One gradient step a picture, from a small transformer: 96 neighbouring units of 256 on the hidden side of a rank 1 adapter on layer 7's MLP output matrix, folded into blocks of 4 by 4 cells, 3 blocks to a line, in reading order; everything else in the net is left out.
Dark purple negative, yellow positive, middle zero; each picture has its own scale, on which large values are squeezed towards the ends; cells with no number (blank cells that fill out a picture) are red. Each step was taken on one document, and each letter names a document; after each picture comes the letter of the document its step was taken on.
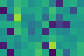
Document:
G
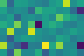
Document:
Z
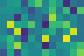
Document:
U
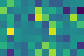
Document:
G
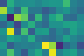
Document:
G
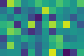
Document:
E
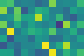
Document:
G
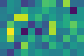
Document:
U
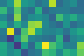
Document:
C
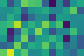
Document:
U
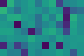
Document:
Z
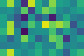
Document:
U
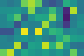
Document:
U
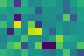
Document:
C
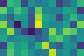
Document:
E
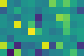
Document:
Z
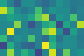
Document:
G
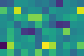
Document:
G
